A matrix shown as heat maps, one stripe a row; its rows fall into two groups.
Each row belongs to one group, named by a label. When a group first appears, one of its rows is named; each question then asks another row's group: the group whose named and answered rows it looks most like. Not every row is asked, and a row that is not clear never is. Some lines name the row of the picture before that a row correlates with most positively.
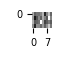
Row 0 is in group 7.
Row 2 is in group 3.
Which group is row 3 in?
7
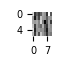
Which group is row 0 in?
7
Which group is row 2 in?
3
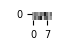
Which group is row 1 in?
7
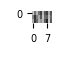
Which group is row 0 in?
7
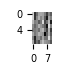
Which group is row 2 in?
7
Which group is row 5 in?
3
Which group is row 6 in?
7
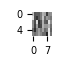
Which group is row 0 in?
7
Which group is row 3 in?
7
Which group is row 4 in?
7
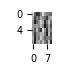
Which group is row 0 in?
7
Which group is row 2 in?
3
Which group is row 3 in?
3
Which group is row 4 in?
7
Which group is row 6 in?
3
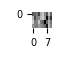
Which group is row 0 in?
7
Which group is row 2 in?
3
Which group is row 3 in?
3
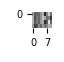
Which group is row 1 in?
7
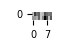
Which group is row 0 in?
3
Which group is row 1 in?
3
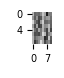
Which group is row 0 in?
7
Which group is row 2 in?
7
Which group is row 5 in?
7
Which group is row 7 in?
3
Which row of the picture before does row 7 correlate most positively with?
0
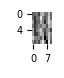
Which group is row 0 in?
7
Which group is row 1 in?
3
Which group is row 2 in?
3
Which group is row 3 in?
7
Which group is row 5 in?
3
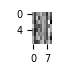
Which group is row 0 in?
3
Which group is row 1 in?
7
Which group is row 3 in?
7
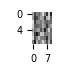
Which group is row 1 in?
3
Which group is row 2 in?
7
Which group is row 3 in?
7
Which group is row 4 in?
3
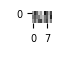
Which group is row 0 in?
3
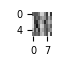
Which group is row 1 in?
7
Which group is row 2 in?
3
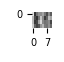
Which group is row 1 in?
3
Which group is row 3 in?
7
